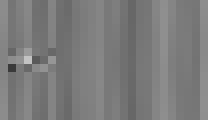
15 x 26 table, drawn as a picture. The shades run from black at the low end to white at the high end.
There is no overall slope. The middle left is the roughest part. The distribution is heavy-tailed on both sides. An odd patch, rougher than its surroundings, sits in the middle left. Streaks run downward.
